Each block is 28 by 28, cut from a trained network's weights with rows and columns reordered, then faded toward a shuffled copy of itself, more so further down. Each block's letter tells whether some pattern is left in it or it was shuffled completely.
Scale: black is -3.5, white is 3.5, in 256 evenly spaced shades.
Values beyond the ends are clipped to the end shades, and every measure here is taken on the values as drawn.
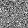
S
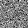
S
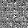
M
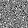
S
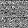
M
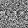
M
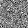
S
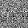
M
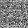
M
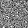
S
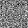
M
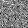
S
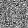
S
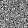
S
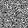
S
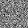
M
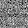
M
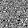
M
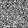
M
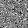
S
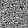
S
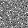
S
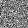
S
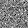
S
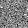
S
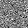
S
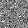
S
